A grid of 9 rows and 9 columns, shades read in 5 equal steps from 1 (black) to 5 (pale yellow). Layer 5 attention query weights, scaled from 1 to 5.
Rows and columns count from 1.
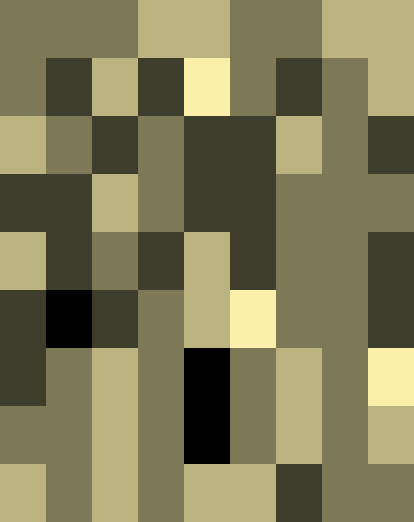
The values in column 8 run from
3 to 4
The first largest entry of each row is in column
4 5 1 3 1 6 9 3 1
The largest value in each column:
4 3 4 4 5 5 4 4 5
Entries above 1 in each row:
9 9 9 9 9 8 8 8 9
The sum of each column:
27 22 30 26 27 27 28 28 29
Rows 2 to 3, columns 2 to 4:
2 4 2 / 3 2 3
